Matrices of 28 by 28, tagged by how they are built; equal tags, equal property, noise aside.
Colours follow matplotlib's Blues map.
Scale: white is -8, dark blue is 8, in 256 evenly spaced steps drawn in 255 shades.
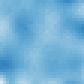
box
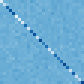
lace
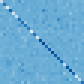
lace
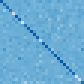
lace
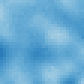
box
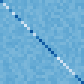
lace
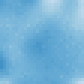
box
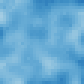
box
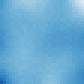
box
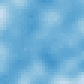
box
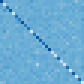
lace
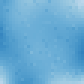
box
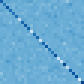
lace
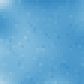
box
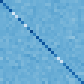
lace
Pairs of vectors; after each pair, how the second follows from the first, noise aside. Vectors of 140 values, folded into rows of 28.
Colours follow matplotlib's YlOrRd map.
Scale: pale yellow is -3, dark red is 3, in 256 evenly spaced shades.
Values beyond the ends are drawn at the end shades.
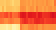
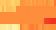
partly zeroed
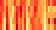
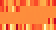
partly zeroed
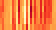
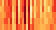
negated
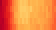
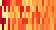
sign-scrambled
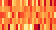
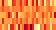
negated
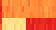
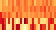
sign-scrambled
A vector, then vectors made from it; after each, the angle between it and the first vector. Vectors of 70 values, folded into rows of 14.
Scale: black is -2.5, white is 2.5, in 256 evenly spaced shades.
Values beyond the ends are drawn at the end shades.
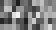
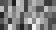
orthogonal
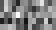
nearly parallel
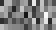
partly aligned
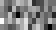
nearly opposite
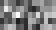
nearly parallel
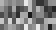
partly opposed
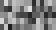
partly opposed
